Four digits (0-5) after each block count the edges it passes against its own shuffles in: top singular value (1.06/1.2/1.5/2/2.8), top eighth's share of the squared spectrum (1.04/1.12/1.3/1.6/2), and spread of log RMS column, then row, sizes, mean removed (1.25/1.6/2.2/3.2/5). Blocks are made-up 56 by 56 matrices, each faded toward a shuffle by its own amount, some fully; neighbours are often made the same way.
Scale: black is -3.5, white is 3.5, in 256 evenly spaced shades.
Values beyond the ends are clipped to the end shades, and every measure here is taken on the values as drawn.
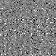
3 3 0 2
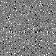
3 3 1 1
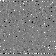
3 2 0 1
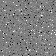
1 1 0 0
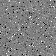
0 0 0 0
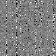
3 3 3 1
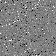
0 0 0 0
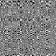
4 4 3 3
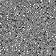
3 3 1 1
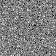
0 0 0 0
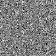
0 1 2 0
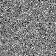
0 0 0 0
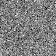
0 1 0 0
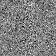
0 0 1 0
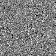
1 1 1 0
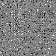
3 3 1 1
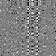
5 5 3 2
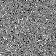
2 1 0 0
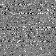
2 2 0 3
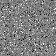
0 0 0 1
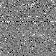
2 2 0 2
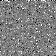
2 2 0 1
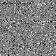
1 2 0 2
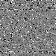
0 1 0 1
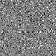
3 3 1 2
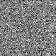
2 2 0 0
